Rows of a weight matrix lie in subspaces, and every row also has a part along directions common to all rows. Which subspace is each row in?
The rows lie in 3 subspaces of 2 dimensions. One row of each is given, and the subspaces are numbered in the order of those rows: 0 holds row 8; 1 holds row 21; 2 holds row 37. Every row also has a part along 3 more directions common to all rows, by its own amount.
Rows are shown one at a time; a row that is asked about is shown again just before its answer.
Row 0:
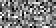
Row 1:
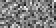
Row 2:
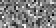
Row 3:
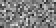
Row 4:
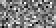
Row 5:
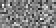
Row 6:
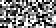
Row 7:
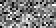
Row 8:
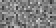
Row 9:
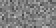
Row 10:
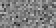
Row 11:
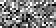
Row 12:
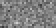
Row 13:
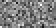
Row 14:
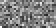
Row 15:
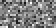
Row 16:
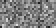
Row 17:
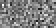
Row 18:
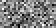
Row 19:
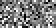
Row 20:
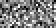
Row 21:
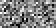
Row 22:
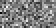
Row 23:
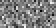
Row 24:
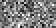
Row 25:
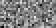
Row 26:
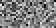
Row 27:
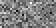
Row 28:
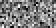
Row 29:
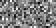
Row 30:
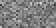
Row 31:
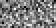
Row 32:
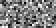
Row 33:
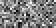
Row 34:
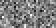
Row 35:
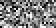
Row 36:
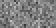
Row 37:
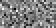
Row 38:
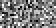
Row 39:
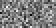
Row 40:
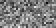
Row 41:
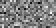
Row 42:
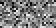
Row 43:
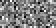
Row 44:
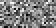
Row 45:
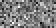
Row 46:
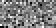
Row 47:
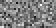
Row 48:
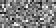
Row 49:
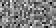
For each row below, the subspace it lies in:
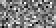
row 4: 2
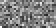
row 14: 1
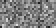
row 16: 0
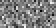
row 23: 0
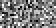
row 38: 0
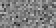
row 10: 0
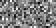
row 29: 0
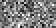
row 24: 1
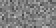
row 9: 0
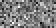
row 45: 2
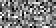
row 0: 0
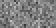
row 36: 0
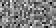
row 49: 0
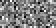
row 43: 0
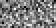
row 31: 2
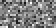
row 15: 2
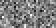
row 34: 0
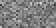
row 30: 1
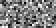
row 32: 2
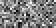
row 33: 1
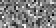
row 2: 0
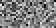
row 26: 1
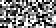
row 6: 2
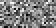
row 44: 1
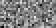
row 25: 2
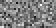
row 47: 2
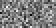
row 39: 1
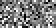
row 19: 1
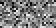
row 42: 1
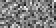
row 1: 2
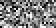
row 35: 1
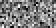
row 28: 2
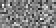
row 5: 0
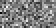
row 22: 1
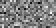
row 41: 0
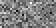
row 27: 1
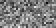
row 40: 1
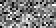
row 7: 1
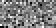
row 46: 2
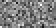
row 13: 2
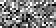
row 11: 1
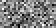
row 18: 1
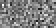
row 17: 0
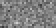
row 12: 2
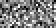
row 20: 2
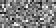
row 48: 0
